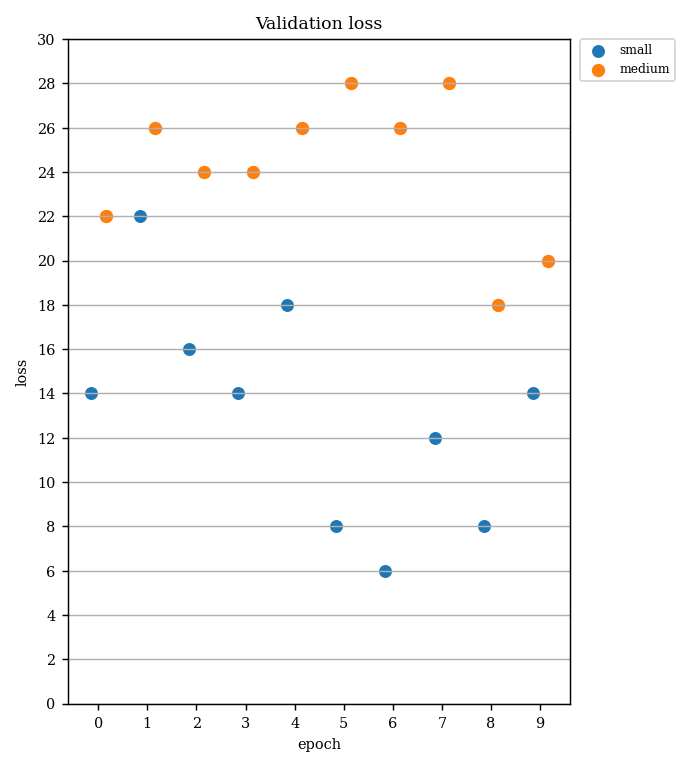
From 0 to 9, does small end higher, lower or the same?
the same
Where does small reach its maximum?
1
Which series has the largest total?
medium
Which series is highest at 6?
medium
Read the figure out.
Title: Validation loss
x-axis: epoch, ticks 0 1 2 3 4 5 6 7 8 9
y-axis: loss, ticks 0 2 4 6 8 10 12 14 16 18 20 22 24 26 28 30
Legend: small, medium
Values:
small: 14 22 16 14 18 8 6 12 8 14
medium: 22 26 24 24 26 28 26 28 18 20
